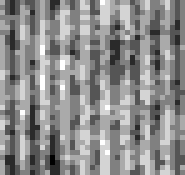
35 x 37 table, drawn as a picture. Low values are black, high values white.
The grain runs up and down. Upright stripes repeat 9 times across the table. There is no overall slope. The bottom left is the ninth with the lowest average.
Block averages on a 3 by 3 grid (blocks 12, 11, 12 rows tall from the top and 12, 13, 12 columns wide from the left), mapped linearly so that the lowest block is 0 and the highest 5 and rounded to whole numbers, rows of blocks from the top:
2 4 2 / 4 4 2 / 0 5 4
